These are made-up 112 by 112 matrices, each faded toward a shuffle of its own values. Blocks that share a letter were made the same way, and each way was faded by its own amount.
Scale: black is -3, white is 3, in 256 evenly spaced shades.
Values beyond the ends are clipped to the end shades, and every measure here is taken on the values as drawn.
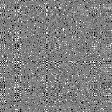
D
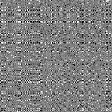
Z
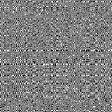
Z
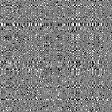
Z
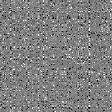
D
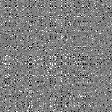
D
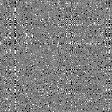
D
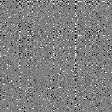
D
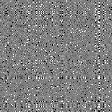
D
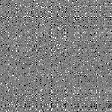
D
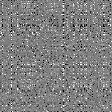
D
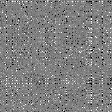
D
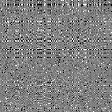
Z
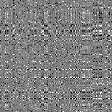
Z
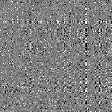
D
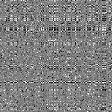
Z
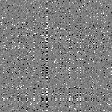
D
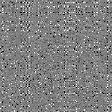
D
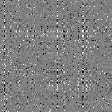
D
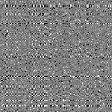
Z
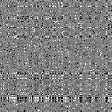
Z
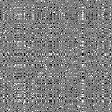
Z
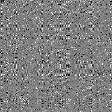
D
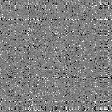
D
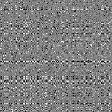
Z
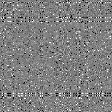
D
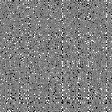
D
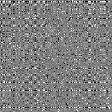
Z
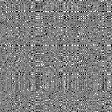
Z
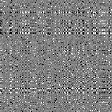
Z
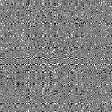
Z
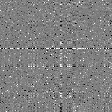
D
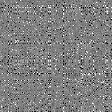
D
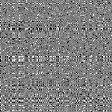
Z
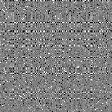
Z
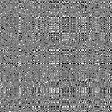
Z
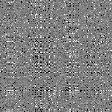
D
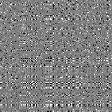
Z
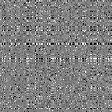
Z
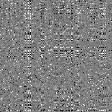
D
